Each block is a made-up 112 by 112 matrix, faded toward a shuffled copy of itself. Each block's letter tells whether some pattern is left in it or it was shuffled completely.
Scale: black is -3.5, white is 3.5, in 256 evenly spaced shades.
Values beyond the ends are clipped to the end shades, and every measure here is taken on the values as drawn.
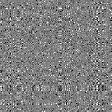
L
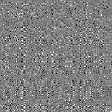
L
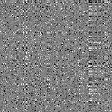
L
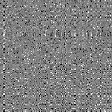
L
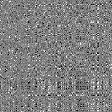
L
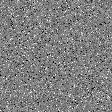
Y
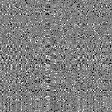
L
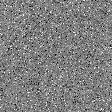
Y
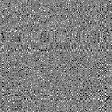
L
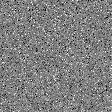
Y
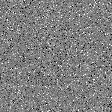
Y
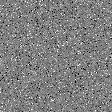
Y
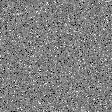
Y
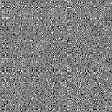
L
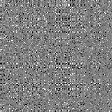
L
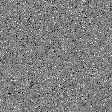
Y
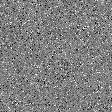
Y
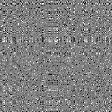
L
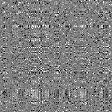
L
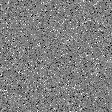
Y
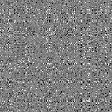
L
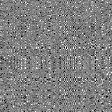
L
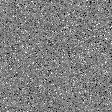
Y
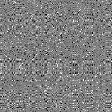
L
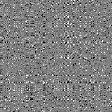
L
